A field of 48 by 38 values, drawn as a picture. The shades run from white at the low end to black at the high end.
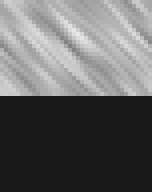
It is made of 2 by 1 panels. Panel 1,1: low, slanting down to the right. Panel 2,1: very high, flat.
